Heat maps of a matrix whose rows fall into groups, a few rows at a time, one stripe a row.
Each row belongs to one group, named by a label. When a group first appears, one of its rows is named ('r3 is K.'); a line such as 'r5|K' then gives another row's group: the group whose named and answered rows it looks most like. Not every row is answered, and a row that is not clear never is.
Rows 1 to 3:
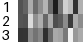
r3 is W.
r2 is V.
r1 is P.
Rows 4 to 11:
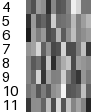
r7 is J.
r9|J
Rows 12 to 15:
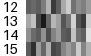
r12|W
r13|P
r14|P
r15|W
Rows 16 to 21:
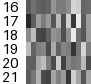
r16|P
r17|W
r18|P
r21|P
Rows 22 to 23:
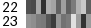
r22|J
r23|P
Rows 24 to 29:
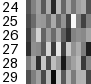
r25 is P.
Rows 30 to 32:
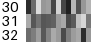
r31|J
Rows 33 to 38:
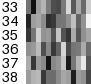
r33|W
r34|P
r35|V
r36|J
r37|J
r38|J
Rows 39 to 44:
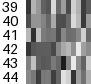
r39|P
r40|P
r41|J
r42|W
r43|P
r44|W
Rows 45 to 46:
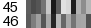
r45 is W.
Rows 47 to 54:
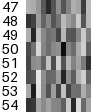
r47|P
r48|W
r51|V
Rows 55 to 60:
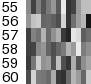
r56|J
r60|P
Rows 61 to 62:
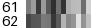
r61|P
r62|W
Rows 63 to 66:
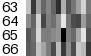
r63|J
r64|J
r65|V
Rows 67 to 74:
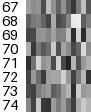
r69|W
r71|V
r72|J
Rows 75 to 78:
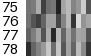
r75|J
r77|V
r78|V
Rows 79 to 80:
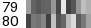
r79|J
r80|P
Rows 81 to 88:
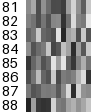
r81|P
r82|P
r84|W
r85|J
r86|J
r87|W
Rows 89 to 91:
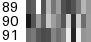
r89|V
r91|W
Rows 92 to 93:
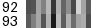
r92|V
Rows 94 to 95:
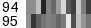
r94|J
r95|W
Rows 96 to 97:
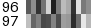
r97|J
